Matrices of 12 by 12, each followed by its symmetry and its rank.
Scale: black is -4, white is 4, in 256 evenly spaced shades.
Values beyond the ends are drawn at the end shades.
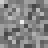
symmetric, full rank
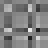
symmetric, rank one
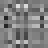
antisymmetric, rank two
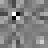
symmetric, rank two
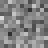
neither, full rank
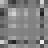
symmetric, rank one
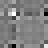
symmetric, rank two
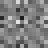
antisymmetric, rank two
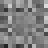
antisymmetric, rank two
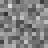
neither, full rank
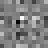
antisymmetric, rank two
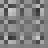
symmetric, rank one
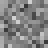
neither, full rank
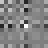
symmetric, rank two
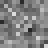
symmetric, full rank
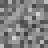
symmetric, full rank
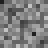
symmetric, full rank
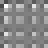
symmetric, rank one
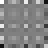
symmetric, rank one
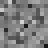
symmetric, full rank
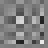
symmetric, rank one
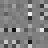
antisymmetric, rank two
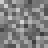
symmetric, full rank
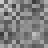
symmetric, rank two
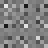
symmetric, rank two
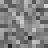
neither, full rank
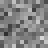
neither, full rank
